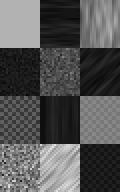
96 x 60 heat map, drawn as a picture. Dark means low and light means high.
It is made of 4 by 3 panels. Panel 1,1: high, flat. Panel 1,2: very low, streaked across, faint in contrast. Panel 1,3: middling, streaked downward. Panel 2,1: very low, fine-grained, faint in contrast. Panel 2,2: low, fine-grained. Panel 2,3: very low, slanting up to the right, faint in contrast. Panel 3,1: low, checkered. Panel 3,2: very low, streaked downward, faint in contrast. Panel 3,3: middling, checkered, faint in contrast. Panel 4,1: middling, fine-grained, strong in contrast. Panel 4,2: high, slanting up to the right. Panel 4,3: very low, checkered, faint in contrast.
